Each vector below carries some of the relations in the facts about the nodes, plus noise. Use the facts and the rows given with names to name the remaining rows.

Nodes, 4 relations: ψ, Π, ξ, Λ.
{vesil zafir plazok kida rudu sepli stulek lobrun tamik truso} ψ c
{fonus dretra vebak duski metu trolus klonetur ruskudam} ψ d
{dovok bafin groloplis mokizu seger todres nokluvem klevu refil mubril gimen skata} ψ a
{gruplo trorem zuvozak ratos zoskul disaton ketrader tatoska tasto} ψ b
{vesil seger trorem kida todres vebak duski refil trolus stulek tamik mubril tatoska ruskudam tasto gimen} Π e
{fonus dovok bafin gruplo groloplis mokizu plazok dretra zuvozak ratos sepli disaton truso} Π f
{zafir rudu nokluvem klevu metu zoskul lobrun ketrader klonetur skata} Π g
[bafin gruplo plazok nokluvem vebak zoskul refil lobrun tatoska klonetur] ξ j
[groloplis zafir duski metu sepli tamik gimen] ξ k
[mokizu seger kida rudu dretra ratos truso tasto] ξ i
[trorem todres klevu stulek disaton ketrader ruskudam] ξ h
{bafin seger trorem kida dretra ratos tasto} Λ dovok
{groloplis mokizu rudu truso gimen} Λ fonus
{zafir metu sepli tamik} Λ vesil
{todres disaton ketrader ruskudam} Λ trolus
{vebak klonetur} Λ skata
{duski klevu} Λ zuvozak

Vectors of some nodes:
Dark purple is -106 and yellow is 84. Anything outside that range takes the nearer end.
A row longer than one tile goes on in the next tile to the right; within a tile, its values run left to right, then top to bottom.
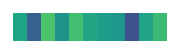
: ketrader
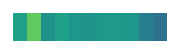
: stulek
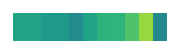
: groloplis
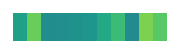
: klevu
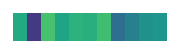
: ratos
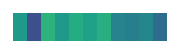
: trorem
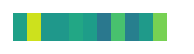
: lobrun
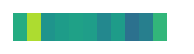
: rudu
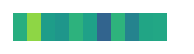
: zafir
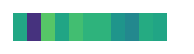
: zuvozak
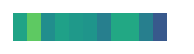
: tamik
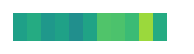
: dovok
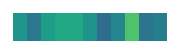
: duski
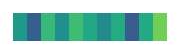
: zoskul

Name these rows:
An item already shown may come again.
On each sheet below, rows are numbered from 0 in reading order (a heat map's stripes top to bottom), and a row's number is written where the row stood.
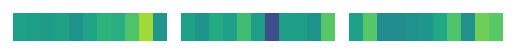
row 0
groloplis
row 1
metu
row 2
klevu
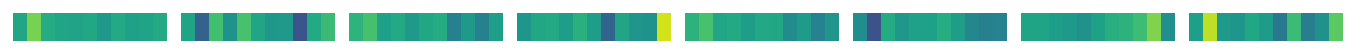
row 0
plazok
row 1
ketrader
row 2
truso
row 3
klonetur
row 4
truso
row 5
tatoska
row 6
groloplis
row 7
lobrun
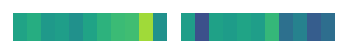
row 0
groloplis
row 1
tasto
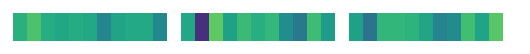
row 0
sepli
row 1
disaton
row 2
fonus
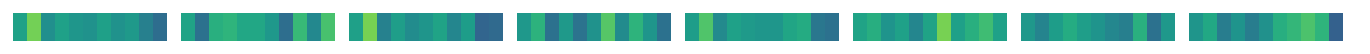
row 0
stulek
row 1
dretra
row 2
kida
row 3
seger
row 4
vesil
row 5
mokizu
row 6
ruskudam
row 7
gimen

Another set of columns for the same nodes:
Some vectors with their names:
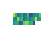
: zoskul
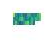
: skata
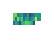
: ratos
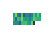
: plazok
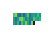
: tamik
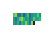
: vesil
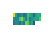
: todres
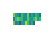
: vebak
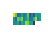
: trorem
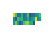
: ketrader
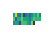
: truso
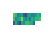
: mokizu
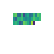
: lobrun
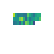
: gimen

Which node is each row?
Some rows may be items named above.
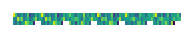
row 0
tatoska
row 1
tatoska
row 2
duski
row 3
trorem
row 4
seger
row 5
kida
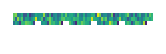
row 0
ratos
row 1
sepli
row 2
fonus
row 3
tasto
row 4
zafir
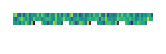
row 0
stulek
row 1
ruskudam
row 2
rudu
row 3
plazok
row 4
dretra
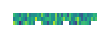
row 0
metu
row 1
ruskudam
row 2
groloplis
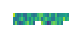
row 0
klevu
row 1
klonetur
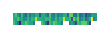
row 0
dretra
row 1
fonus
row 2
disaton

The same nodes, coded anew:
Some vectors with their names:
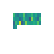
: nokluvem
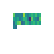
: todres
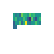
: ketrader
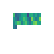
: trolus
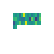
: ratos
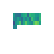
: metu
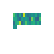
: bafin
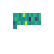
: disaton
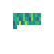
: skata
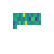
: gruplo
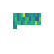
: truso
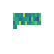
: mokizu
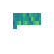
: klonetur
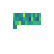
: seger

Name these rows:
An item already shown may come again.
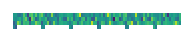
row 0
ruskudam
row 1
groloplis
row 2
truso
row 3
trorem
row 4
seger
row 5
fonus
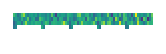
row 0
sepli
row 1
fonus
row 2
lobrun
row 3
dretra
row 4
tasto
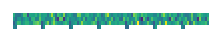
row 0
duski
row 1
tatoska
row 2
zafir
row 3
sepli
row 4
ketrader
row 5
zoskul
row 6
klevu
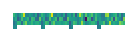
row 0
plazok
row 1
plazok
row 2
trorem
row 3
rudu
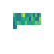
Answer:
kida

